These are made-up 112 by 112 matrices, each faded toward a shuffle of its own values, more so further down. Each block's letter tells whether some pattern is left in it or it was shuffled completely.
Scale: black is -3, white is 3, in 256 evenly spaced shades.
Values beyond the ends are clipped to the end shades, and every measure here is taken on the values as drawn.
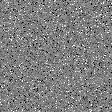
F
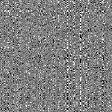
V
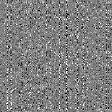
V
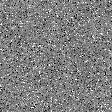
F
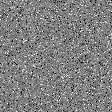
F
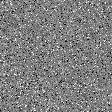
F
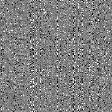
V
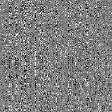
V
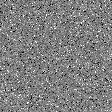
F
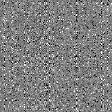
V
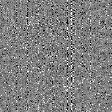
V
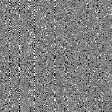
V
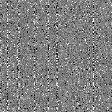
V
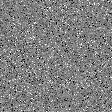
F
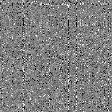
V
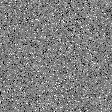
F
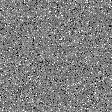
F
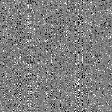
V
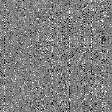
V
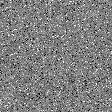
F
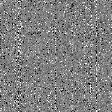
V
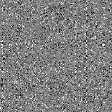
V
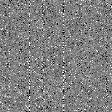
V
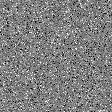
F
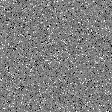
F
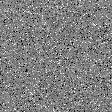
F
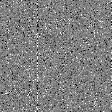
V
